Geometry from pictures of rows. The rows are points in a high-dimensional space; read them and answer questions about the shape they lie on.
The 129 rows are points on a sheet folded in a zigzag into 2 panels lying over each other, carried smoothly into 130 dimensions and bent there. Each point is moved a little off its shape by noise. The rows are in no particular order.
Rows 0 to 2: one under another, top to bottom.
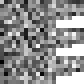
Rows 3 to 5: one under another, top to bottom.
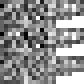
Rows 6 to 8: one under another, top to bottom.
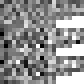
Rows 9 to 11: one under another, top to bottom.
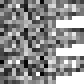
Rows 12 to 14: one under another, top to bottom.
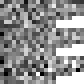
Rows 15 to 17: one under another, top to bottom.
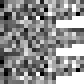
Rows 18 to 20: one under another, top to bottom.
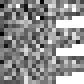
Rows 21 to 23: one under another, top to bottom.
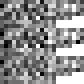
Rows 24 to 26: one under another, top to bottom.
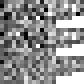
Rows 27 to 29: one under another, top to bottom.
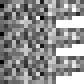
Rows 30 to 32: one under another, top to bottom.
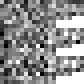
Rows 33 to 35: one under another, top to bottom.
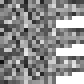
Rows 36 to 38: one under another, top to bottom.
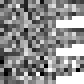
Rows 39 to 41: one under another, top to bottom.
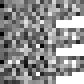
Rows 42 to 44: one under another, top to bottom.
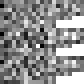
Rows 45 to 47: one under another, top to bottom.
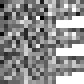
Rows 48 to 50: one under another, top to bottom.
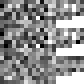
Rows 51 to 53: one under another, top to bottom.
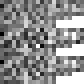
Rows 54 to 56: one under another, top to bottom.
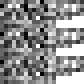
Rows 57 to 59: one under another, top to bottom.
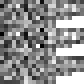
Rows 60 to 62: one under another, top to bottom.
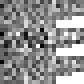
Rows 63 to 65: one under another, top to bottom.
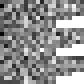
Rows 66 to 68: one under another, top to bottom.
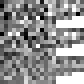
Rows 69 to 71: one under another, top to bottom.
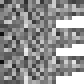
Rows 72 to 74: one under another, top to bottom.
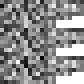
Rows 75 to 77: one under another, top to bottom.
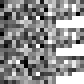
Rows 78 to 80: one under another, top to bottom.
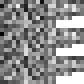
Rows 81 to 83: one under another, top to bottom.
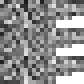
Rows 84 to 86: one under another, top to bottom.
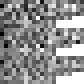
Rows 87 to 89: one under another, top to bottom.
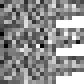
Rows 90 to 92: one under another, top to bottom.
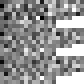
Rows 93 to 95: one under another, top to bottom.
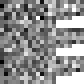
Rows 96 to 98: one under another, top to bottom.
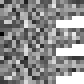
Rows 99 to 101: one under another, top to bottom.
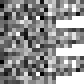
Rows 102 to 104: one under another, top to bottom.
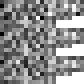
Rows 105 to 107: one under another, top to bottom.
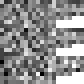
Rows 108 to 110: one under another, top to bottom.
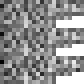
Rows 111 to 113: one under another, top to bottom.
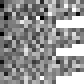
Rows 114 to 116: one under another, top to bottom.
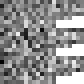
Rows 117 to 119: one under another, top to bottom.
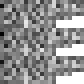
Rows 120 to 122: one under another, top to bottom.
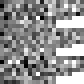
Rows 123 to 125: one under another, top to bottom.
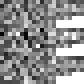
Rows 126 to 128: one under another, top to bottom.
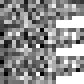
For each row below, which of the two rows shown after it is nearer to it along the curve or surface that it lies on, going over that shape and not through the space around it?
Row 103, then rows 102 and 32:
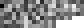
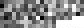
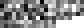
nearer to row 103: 102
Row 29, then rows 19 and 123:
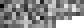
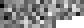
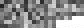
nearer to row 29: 123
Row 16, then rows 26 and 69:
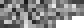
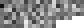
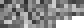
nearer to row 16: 26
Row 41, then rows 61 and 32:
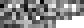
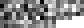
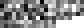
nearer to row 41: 32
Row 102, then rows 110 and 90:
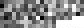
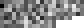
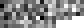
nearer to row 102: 110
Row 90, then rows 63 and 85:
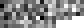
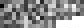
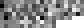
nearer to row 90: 85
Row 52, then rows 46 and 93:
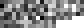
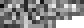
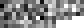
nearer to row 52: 46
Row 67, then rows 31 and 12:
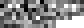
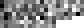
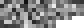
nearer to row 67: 12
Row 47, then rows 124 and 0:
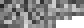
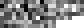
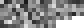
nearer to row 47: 0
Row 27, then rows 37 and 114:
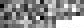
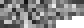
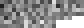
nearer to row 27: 114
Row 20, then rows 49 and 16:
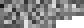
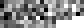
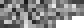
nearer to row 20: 16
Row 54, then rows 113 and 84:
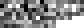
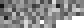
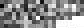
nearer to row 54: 84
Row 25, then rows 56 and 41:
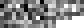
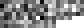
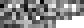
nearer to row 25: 56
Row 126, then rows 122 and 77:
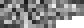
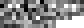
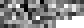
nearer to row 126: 122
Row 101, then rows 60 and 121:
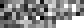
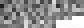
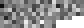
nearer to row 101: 121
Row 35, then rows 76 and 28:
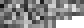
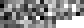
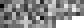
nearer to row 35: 28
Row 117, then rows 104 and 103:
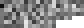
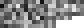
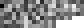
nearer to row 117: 103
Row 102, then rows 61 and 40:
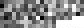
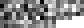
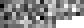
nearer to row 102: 61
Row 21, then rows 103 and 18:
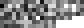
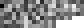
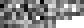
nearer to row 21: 103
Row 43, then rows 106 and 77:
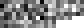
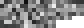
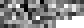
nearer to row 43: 77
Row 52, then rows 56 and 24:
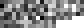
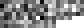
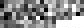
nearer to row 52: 24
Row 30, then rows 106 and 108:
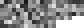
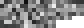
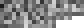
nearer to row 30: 108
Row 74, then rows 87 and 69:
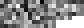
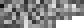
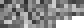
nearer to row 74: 69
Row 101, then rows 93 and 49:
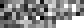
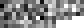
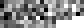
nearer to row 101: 49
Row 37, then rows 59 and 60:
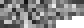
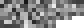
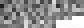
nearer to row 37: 59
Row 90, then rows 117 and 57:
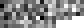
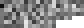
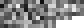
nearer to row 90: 57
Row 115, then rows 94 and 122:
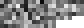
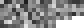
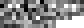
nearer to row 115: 94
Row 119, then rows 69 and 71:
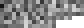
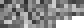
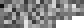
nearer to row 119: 69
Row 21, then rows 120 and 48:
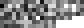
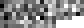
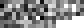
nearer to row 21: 48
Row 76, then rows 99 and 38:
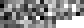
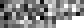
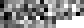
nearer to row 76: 38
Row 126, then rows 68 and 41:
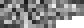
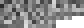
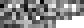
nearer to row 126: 41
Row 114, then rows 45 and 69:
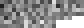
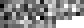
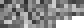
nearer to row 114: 69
